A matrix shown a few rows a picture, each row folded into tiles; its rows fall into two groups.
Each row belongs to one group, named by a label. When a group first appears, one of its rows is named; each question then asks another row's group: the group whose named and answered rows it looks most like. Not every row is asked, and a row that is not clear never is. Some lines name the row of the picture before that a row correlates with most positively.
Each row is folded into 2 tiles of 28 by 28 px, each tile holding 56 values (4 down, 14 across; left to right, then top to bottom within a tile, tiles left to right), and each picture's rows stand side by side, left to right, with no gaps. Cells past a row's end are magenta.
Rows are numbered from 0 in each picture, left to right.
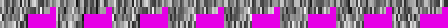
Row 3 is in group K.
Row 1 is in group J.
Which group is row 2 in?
K
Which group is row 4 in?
K
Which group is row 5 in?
K
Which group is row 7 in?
K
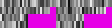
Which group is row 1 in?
K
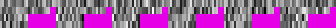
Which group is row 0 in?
J
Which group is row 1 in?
K
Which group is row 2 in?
K
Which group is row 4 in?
J
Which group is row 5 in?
K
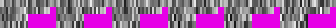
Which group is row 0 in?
K
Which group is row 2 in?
K
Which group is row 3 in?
J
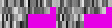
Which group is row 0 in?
J
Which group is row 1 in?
J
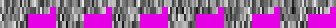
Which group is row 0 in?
K
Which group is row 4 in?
K
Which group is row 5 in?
K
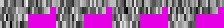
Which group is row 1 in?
J
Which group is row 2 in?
K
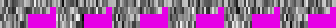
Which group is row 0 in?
J
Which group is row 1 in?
J
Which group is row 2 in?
J
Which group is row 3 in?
K
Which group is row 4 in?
K
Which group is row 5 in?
J
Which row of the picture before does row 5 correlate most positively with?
0
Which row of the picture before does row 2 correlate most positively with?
0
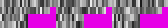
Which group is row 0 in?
K
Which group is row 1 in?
J
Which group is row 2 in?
J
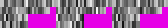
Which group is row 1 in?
K
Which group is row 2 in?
J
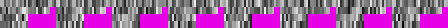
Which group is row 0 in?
K
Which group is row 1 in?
K
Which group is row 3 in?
J
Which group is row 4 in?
K
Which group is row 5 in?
J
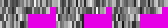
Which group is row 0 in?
J
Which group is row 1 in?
K
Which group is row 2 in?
J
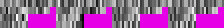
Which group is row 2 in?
K
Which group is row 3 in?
K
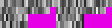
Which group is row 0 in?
J
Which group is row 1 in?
K
